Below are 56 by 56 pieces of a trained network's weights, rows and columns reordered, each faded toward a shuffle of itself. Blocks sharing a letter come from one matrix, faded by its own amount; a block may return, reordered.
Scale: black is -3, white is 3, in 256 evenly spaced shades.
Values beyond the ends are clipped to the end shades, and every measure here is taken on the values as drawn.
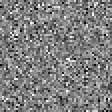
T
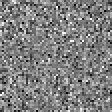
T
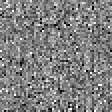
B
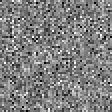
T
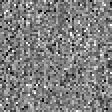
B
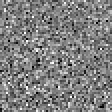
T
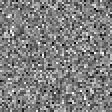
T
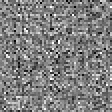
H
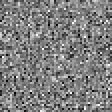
T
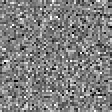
T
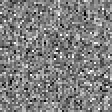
B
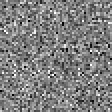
T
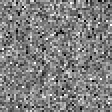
B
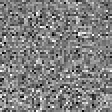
H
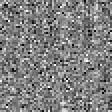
B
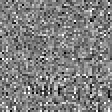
H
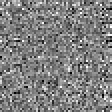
H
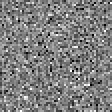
T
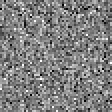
B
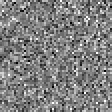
T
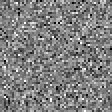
T
